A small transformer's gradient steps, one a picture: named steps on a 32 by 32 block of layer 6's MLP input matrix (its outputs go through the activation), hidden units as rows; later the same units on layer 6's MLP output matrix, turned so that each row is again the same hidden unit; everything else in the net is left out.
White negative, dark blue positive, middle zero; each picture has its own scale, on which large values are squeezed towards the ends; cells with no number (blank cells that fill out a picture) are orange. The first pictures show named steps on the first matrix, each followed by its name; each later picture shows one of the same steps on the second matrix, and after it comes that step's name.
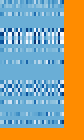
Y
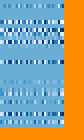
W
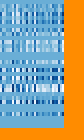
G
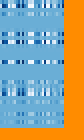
Y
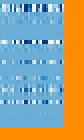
G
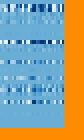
G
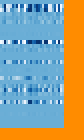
G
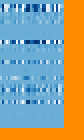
G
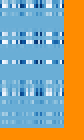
Y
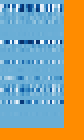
G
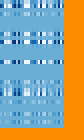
Y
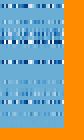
W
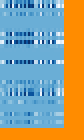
Y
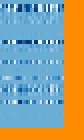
G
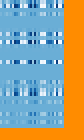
Y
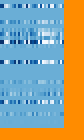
W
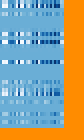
Y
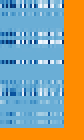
Y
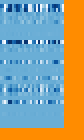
G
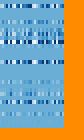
W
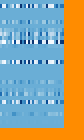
W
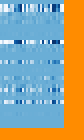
G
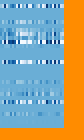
W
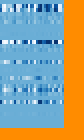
G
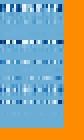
G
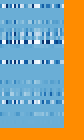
W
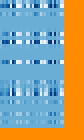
Y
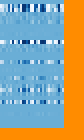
G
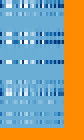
Y
